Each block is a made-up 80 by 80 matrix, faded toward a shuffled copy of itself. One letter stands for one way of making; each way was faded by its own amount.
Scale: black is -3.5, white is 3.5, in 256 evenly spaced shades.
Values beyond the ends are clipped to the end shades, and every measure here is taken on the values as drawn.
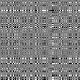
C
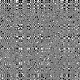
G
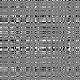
C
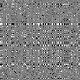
G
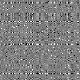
G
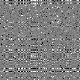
G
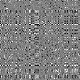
G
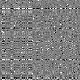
G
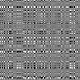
C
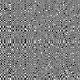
G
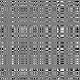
C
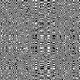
G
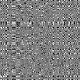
G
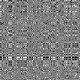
G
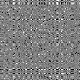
G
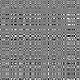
C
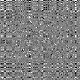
G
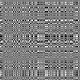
C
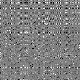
G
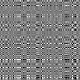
C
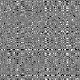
G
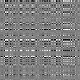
C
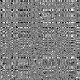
G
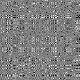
G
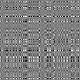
C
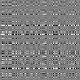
C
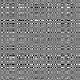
C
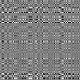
C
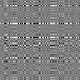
C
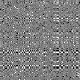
G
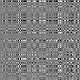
C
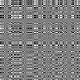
C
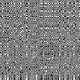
G
